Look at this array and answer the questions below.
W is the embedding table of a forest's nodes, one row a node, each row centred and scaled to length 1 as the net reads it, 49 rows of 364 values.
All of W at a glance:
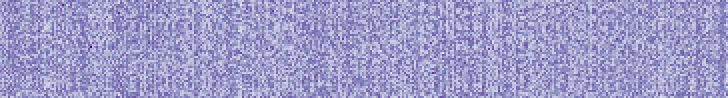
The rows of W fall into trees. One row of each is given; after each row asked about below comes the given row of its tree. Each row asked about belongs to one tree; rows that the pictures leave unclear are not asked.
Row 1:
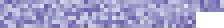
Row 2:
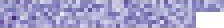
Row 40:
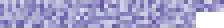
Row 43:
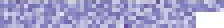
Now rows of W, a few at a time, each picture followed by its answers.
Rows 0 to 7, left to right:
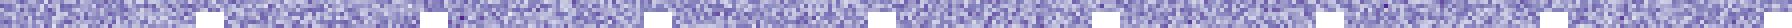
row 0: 43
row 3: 1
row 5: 43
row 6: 43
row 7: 2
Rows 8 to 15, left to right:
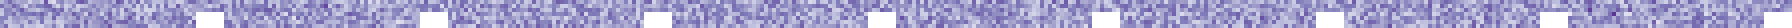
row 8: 1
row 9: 40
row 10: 2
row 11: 43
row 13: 43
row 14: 43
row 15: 1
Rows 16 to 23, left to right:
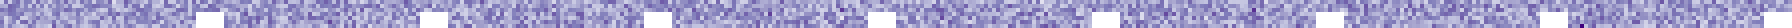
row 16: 2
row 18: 1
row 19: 1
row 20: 40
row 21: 40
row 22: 43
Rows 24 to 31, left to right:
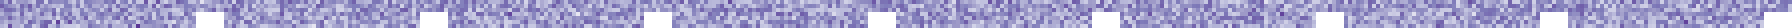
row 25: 2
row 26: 2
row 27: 1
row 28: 43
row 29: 40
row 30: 2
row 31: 2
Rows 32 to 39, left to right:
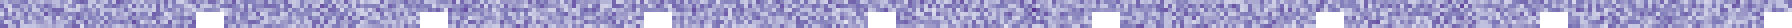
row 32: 1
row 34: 2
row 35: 43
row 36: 2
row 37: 40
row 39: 43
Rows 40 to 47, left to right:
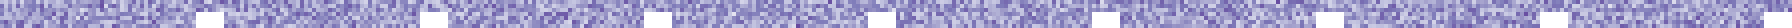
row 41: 43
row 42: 43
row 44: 2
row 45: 43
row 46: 1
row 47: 1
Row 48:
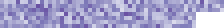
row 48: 40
